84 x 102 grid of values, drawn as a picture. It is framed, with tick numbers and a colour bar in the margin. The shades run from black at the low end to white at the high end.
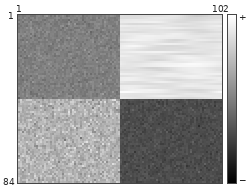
It is made of 2 by 2 panels. Panel 1,1: middling, fine-grained, faint in contrast. Panel 1,2: very high, streaked across, faint in contrast. Panel 2,1: high, fine-grained. Panel 2,2: low, fine-grained, faint in contrast.
